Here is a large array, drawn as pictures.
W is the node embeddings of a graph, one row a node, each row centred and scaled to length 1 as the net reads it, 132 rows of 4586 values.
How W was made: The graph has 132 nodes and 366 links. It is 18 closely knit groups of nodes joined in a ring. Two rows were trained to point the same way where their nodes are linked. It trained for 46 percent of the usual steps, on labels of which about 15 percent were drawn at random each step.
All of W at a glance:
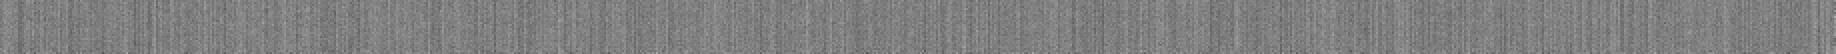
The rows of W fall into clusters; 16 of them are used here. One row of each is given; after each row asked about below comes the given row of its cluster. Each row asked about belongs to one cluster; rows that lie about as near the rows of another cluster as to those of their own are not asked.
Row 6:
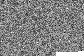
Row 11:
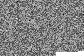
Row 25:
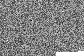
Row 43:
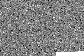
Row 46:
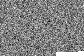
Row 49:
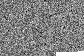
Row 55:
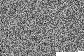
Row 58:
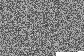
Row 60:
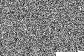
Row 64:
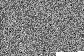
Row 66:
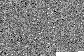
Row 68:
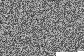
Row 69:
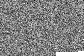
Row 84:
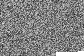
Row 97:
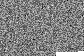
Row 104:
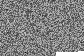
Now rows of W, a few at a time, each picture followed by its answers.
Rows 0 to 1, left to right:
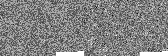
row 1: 97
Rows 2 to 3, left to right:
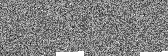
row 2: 43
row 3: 64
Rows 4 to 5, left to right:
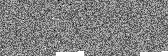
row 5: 58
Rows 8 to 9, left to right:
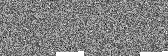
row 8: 68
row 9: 46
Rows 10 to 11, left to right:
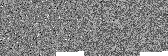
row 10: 97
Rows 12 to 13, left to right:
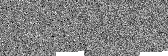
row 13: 6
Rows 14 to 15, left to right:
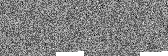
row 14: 55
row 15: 58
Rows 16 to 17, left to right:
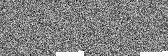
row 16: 49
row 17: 69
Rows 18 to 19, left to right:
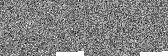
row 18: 84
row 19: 55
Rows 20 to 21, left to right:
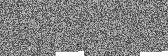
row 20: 11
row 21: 84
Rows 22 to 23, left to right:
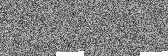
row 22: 46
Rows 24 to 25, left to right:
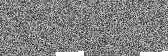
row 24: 69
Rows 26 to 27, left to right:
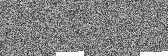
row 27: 68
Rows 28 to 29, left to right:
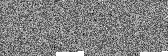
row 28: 25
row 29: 64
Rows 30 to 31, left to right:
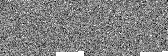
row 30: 60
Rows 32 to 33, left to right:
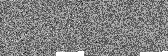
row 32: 46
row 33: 25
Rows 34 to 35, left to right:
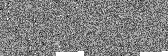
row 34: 58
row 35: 68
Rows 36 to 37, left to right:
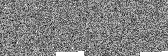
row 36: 60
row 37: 84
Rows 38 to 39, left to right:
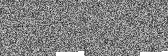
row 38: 60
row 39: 46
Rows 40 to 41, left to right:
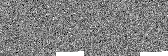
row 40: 43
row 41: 64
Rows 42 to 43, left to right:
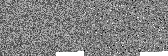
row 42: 25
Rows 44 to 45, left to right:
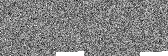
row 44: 46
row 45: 66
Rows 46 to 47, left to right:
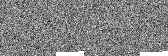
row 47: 11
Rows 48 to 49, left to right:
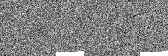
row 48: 66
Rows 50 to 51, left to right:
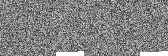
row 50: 104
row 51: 104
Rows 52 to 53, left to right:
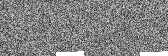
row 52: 49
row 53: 66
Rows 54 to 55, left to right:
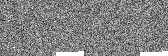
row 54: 6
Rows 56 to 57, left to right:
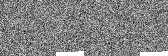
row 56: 55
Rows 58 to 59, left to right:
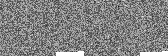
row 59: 55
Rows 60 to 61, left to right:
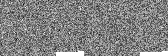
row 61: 64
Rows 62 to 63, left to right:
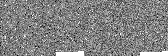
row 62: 43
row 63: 97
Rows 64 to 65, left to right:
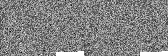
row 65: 97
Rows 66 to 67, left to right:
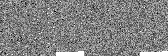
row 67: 58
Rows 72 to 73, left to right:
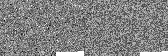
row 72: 84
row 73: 64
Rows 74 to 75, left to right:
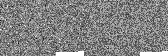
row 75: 25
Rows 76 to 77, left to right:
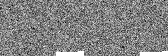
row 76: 11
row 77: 11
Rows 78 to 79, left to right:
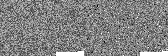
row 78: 84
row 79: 97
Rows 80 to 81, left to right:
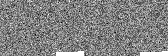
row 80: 104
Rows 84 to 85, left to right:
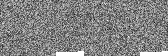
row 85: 64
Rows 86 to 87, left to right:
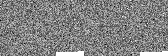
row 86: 104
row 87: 60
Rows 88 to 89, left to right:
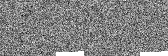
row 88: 25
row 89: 84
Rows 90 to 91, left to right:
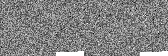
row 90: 64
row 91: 25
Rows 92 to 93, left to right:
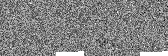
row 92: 11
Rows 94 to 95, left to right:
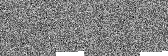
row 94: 66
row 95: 60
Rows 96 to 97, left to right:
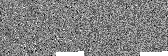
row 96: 69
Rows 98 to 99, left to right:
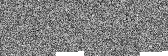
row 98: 6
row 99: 11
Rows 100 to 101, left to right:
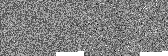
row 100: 64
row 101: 66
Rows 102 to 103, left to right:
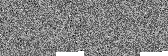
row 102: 46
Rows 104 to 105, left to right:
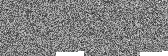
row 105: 69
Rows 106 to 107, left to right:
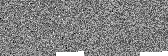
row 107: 60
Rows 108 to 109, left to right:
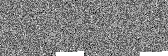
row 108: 68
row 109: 25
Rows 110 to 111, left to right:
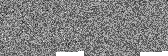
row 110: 46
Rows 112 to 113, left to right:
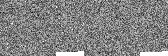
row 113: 55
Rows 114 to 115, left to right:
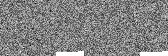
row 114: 11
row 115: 6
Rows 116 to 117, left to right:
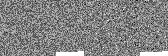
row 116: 68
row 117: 43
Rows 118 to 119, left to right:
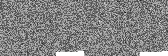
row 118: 58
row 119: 58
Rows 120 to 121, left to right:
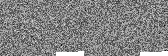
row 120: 11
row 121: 46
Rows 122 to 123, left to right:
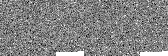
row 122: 104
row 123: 69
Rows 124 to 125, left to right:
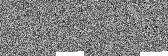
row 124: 104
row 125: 49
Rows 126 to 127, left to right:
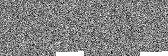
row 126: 49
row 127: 104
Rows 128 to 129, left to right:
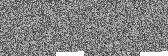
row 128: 49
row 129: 49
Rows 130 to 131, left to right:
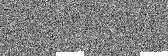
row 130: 104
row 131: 58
